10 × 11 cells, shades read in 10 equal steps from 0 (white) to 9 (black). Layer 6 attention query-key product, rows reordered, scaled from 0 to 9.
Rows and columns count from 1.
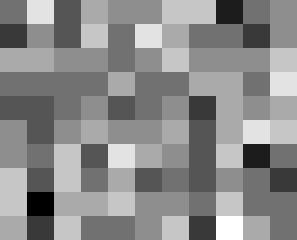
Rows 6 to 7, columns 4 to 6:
3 4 4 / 6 1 3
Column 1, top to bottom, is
5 7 3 5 6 4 4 2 2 3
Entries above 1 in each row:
10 10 11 10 11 10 10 11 11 10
